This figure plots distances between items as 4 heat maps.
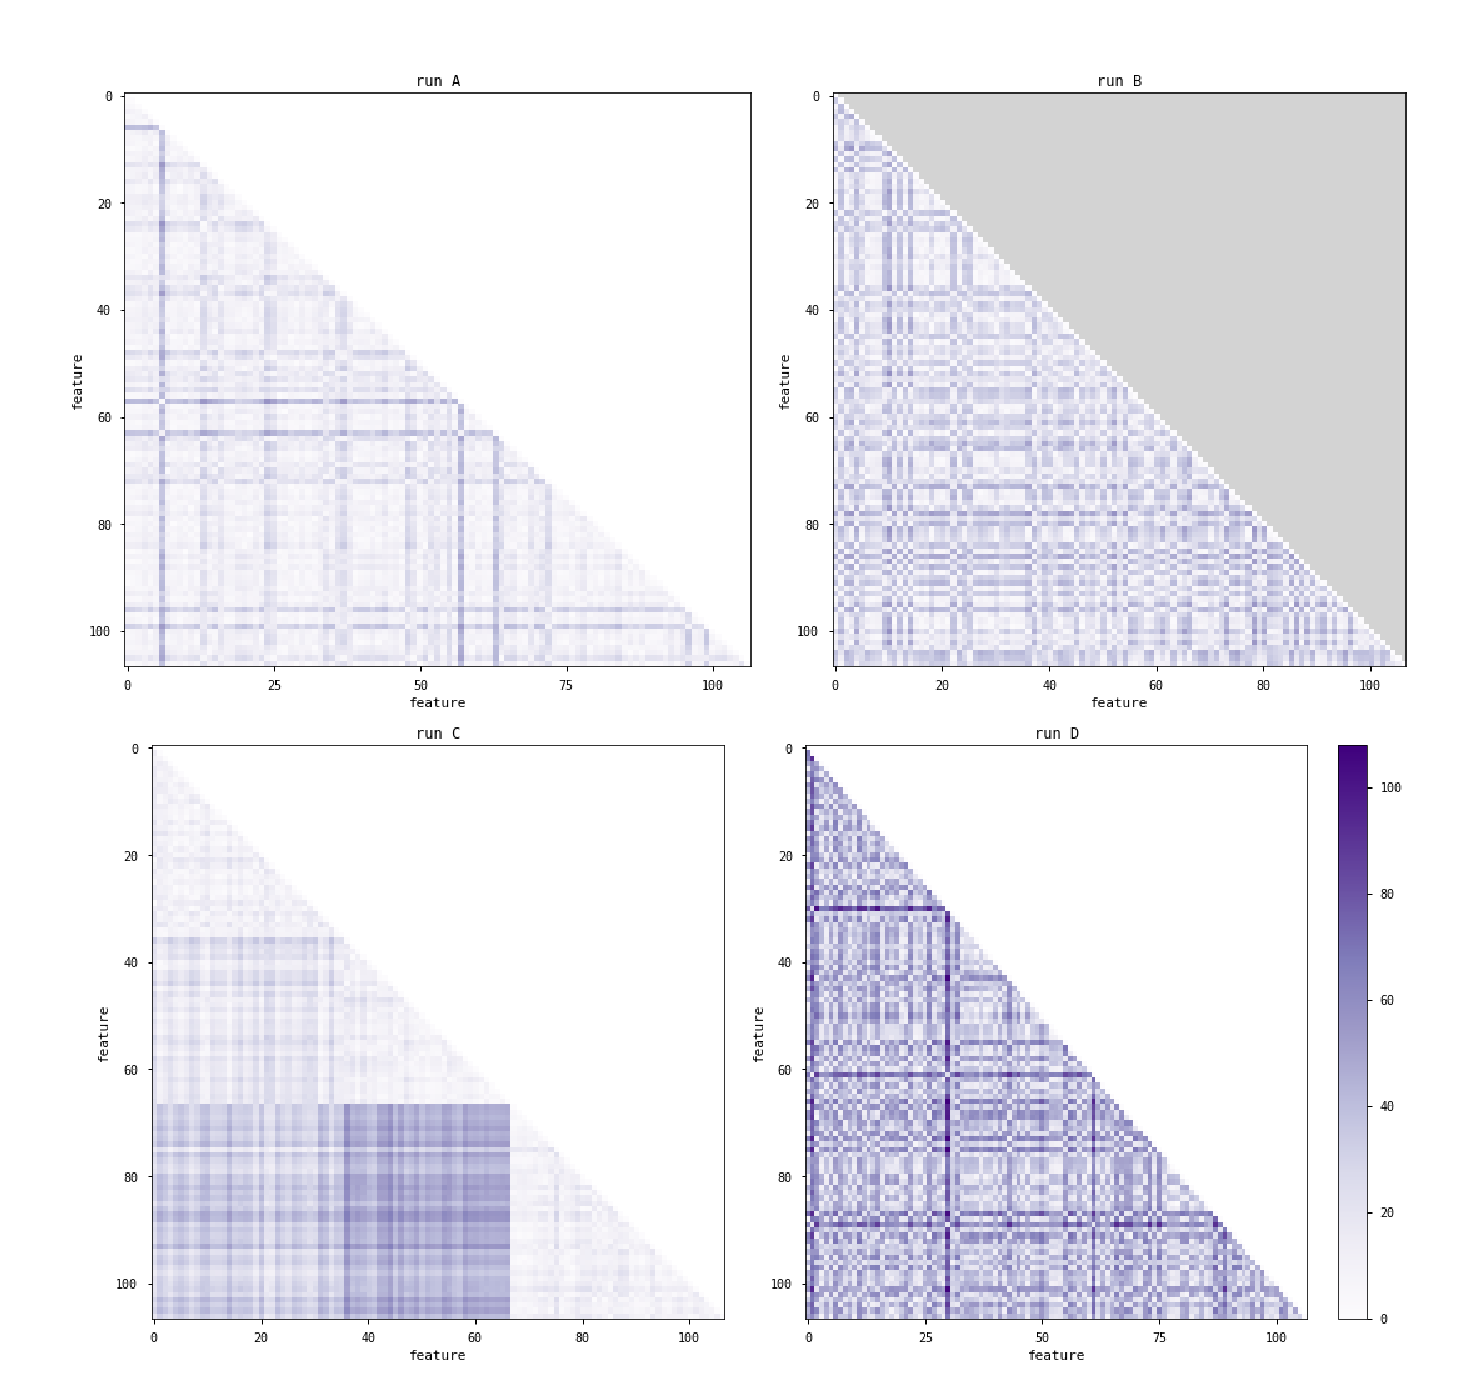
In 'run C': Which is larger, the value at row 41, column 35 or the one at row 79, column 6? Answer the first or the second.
the second
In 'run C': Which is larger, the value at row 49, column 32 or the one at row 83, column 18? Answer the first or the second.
the second
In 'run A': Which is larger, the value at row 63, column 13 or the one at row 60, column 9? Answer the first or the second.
the first
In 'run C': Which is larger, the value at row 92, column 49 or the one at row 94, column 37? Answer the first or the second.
the first
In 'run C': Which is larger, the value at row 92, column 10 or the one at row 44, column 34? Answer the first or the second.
the first
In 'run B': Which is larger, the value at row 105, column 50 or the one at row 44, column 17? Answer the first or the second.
the second
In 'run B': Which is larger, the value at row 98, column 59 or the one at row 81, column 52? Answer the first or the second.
the first
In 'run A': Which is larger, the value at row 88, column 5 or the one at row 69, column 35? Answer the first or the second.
the second
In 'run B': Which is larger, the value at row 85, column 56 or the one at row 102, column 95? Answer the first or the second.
the first
